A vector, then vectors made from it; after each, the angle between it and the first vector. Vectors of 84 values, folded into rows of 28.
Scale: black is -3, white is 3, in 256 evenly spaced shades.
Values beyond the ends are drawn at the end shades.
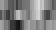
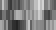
nearly parallel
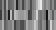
partly aligned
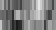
nearly parallel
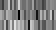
partly opposed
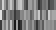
orthogonal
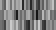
partly opposed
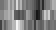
nearly opposite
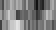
nearly opposite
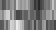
nearly opposite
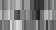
nearly opposite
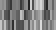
partly aligned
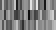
orthogonal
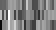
partly opposed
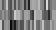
partly aligned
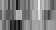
nearly parallel
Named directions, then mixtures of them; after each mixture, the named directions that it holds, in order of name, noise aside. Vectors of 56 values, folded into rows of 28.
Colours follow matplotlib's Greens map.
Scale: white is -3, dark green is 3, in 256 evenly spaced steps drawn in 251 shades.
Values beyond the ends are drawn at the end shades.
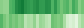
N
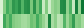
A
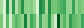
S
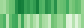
N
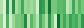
S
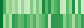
A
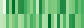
A, S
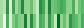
S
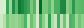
A, N, S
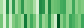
S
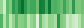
N, S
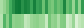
A, N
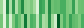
S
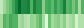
A, N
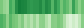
N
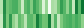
A, N, S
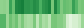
N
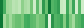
A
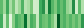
A, S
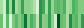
S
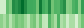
A, N, S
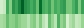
A, N, S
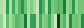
S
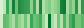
A, S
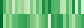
A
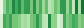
A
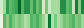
A
